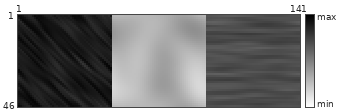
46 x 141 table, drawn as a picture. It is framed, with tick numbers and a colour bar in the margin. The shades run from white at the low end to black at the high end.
It is made of 1 by 3 panels. Panel 1,1: very high, slanting down to the right, faint in contrast. Panel 1,2: low, smooth. Panel 1,3: high, streaked across, faint in contrast.
